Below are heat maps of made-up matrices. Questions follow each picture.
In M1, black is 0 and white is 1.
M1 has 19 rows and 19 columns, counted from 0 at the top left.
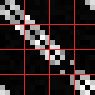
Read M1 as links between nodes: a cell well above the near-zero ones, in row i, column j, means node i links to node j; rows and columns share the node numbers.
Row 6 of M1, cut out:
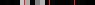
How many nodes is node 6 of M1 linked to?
4
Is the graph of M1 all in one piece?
no
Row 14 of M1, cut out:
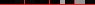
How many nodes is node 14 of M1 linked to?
3
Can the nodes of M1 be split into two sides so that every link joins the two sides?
no
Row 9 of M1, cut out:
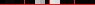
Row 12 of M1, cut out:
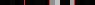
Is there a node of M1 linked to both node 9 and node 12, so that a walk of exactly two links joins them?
yes
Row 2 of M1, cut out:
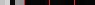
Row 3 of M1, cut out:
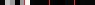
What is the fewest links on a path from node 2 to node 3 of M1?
1
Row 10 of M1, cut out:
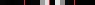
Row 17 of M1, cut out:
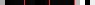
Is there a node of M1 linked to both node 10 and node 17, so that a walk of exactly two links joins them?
no
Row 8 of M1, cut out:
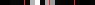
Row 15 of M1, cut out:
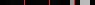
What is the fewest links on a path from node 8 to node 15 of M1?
4
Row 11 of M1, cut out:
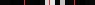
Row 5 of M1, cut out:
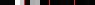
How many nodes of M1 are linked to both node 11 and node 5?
0
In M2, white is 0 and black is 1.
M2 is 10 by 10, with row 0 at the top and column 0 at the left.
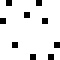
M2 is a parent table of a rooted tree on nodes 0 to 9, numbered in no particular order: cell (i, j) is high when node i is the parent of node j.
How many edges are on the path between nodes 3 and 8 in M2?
3
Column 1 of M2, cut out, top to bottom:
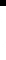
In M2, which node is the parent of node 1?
0
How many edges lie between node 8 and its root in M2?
3
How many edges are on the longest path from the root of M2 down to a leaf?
3
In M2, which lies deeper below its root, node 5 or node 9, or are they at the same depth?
node 5
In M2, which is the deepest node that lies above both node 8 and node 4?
7
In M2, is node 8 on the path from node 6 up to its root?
no
